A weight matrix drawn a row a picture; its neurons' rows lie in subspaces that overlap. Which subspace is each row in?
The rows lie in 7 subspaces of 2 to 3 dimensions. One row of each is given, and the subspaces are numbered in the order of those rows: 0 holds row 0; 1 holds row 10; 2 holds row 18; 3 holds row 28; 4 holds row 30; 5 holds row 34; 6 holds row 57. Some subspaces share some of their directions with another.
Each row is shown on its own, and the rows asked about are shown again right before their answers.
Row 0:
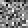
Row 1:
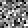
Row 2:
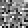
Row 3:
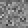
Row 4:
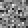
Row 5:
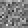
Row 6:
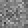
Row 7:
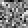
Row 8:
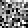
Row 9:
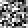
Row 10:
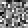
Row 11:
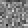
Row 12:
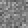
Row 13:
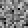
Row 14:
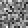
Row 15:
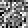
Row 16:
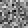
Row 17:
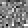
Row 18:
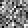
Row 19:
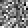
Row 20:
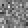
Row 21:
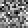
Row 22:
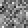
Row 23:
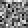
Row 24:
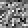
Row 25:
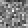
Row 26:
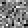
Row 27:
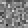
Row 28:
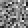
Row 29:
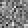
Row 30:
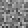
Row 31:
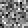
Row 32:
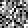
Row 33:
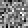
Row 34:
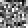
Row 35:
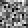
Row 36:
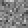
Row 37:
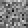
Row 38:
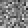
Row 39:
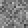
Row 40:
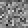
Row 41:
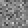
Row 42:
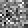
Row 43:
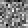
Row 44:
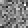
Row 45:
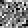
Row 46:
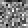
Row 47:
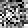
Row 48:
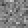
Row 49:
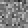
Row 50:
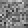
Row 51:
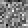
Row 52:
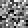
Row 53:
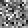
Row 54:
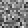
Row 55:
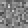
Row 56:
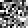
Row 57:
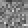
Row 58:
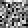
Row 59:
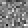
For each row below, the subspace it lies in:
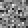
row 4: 5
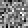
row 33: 4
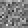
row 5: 5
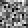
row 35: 5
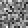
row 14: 4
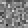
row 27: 1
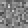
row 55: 1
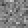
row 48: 6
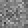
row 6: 0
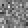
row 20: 1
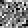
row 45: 3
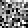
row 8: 4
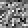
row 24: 5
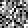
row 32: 2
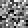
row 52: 6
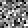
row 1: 2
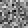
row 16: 2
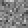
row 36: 6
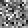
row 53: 0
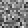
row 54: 4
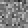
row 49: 6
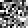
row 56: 5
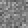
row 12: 4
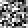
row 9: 5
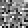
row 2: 4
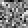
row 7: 6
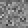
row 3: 5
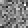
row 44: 3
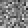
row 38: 3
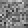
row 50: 0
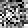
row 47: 0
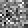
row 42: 0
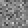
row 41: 0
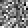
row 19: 3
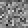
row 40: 5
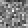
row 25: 5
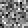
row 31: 6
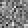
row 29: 2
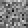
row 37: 3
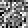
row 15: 4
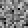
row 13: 6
